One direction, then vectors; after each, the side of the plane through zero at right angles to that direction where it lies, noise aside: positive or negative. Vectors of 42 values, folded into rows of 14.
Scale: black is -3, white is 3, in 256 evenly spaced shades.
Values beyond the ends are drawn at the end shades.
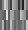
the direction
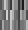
positive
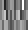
negative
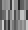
positive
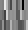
positive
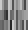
negative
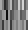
negative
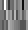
positive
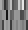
negative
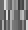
positive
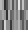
negative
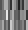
positive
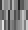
positive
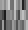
positive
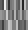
positive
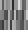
negative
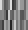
negative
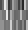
positive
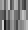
positive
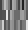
positive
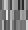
positive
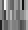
positive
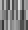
negative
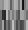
positive
